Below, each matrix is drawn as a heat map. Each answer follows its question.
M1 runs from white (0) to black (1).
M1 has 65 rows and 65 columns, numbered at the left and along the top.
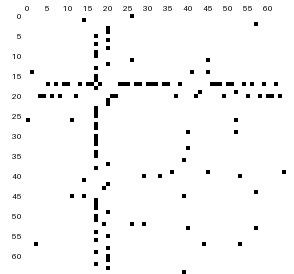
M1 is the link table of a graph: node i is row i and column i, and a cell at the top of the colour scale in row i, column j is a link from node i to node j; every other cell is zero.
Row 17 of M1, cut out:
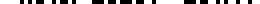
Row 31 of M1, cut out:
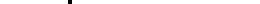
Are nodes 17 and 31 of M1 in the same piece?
yes
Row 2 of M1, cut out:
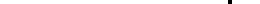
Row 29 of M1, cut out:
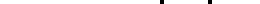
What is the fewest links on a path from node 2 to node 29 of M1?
4
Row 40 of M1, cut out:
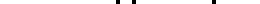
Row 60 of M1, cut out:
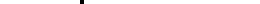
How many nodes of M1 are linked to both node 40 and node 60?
0
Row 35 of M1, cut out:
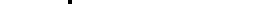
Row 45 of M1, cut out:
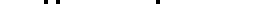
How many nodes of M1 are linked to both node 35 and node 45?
0
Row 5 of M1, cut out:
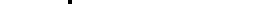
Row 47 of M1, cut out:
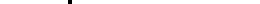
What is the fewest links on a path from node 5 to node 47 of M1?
2
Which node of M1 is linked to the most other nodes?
node 17
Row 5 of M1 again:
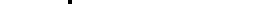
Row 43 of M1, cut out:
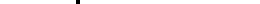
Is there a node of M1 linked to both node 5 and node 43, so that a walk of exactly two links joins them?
no
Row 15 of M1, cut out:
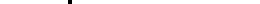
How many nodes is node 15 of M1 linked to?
1
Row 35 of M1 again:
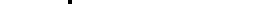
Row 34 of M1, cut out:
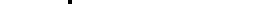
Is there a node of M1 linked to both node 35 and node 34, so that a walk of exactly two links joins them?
yes
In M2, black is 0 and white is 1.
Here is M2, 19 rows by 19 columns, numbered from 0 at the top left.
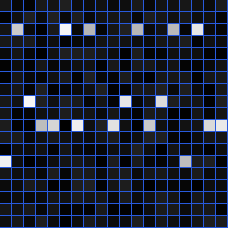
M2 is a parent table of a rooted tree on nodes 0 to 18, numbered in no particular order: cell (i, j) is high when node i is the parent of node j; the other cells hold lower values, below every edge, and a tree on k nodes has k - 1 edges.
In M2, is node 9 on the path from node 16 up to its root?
no
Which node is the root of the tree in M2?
8
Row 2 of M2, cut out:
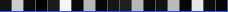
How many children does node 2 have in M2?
6
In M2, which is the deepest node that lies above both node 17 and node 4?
10
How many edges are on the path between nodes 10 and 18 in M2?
1
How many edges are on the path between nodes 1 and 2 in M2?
1
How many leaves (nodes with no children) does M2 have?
15
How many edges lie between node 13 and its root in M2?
1
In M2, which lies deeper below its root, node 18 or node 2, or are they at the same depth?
node 18
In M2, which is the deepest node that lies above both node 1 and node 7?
2
